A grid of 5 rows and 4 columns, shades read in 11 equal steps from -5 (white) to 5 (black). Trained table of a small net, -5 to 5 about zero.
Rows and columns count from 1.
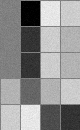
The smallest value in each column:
-3 -4 -4 -3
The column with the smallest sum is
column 3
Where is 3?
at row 2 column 2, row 3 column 2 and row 5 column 4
